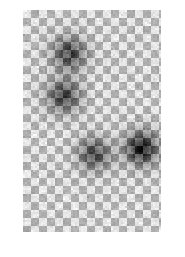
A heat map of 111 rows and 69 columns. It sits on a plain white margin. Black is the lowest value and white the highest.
Odd rows or columns: none. Dips: four. Mirror symmetry: none. Slope: none. Lone odd cells: none.
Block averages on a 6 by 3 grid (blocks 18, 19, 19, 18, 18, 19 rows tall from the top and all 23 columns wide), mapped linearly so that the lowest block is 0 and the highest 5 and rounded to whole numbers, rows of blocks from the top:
4 4 5 / 3 3 5 / 2 4 5 / 5 2 0 / 5 3 4 / 5 5 5
